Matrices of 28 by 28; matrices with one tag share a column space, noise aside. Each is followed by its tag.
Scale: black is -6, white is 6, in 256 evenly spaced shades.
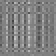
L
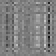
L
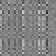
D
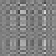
D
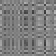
D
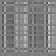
L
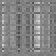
L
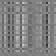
L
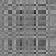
D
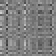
D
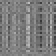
L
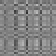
D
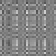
D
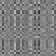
D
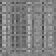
L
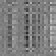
L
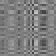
D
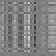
L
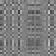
D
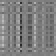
L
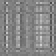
L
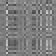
D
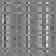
L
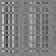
L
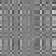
D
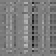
L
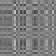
D
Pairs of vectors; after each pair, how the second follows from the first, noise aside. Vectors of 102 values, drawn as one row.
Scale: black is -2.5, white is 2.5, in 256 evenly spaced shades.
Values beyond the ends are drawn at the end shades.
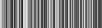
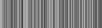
shrunk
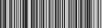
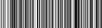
reversed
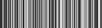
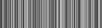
shrunk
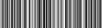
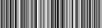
reversed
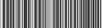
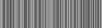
shrunk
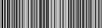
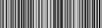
reversed
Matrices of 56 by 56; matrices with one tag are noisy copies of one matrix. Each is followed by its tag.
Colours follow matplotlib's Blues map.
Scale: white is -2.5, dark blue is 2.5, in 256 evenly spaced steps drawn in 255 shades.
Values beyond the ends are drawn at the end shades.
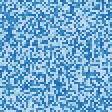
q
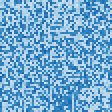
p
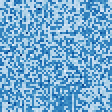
p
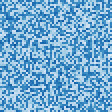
q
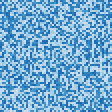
q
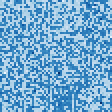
p
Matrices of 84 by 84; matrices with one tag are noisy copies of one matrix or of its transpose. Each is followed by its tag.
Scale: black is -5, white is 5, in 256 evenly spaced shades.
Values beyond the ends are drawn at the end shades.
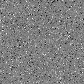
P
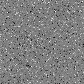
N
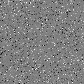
P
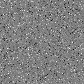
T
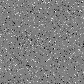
N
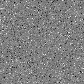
P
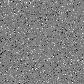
P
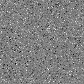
T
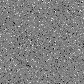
N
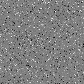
N
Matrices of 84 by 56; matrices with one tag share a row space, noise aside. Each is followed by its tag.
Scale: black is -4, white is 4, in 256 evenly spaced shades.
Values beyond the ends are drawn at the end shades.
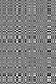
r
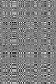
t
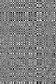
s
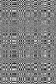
t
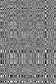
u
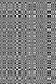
r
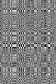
t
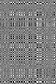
s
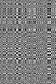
r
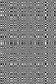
u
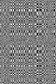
s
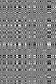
r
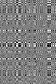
r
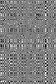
u
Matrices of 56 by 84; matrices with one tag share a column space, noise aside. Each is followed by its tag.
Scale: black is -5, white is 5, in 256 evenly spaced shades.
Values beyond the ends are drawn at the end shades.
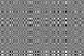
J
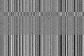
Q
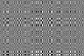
J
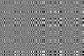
J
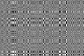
J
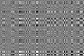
J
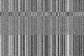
Q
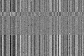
Q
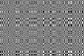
J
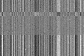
Q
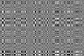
J
